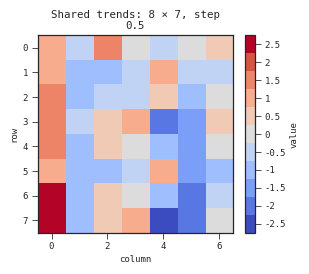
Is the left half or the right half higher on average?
left
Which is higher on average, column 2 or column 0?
column 0
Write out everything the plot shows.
Title: Shared trends: 8 × 7, step 0.5
x-axis: column, ticks 0 2 4 6
y-axis: row, ticks 0 1 2 3 4 5 6 7 (0 at the top)
Colour bar: value, ticks -2.5 -2 -1.5 -1 -0.5 0 0.5 1 1.5 2 2.5
Values, 8 rows of 7:
1 -0.5 1.5 0 -0.5 0 0.5
1 -1 -1 -0.5 1 -0.5 -0.5
1.5 -1 -0.5 -0.5 0.5 -1 0
1.5 -0.5 0.5 1 -2 -1.5 0.5
1.5 -1 0.5 0 -1 -1.5 0
1 -1 -1 -0.5 1 -1.5 -1
2.5 -1 0.5 0 -1 -2 -0.5
2.5 -1 0.5 1 -2.5 -2 0
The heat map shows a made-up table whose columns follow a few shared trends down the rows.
